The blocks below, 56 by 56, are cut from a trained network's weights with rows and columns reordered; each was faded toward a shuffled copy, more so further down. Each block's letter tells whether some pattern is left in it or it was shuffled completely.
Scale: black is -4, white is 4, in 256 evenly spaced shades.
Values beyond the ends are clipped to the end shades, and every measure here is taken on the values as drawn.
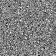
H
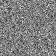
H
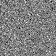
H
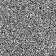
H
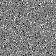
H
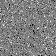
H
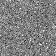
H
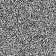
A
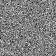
H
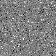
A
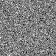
H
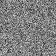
H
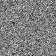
H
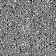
A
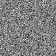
H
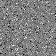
H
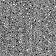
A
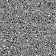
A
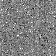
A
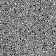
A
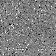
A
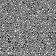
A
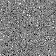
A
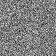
H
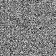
A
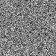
A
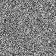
A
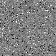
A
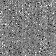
A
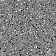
H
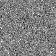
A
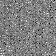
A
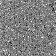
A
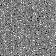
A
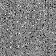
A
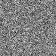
H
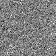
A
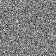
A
